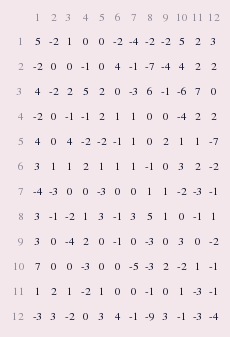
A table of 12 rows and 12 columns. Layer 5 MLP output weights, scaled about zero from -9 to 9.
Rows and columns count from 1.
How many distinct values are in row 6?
6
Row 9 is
3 0 -4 2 0 -1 0 -3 0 3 0 -2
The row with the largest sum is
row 3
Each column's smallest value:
-4 -3 -4 -3 -3 -2 -5 -9 -4 -6 -3 -7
